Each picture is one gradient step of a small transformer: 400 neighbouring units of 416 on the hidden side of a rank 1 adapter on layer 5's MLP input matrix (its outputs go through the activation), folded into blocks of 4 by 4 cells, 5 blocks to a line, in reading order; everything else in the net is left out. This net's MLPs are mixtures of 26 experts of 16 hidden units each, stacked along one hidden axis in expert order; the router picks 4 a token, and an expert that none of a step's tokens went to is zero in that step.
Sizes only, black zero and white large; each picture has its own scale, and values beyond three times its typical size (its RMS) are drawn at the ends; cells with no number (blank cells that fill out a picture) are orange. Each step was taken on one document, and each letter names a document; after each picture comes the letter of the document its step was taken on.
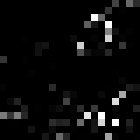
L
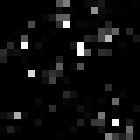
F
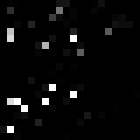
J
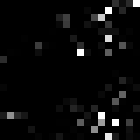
L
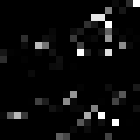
L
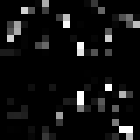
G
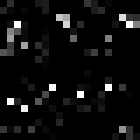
G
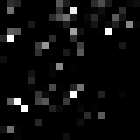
J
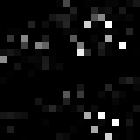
L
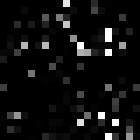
F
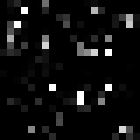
G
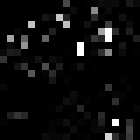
F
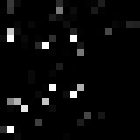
J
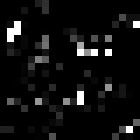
G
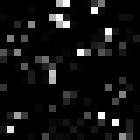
F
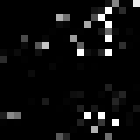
L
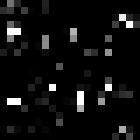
G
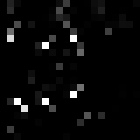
J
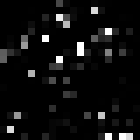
F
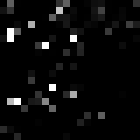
J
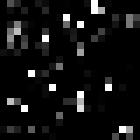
G
